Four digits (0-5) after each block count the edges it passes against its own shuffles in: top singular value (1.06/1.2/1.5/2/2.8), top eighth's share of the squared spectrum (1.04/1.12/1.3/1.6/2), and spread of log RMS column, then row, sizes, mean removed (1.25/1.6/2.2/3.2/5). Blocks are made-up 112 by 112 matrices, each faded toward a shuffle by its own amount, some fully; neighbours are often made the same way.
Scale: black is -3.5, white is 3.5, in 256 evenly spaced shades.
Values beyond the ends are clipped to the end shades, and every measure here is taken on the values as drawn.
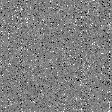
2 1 2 0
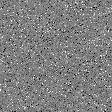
0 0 0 0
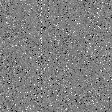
2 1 1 0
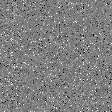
1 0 1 0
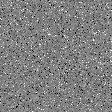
0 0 0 0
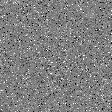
0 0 1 0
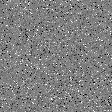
0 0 0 0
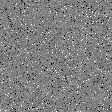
0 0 0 0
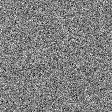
0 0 0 0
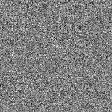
3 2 1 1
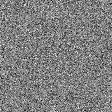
2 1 0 0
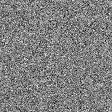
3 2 1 0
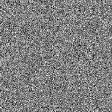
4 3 2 1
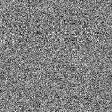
3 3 1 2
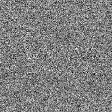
3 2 1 1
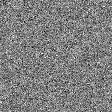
1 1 0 0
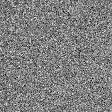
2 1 0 0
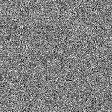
3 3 1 1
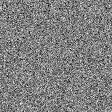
2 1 0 0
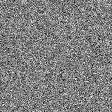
0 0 0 0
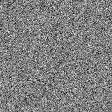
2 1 0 0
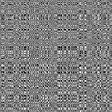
5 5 4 4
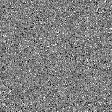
3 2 1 1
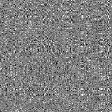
4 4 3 3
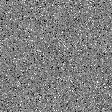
2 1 0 0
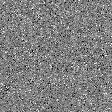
3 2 0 0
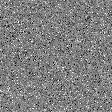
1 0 0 0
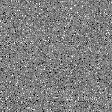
3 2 1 1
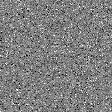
3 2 0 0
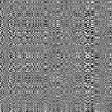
5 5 4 4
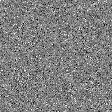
3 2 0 0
